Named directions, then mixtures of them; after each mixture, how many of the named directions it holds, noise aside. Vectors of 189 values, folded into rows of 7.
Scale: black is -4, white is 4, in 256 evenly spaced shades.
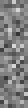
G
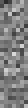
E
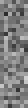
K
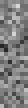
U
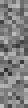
two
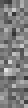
two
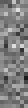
three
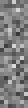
one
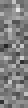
two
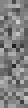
two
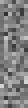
one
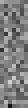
two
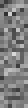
two
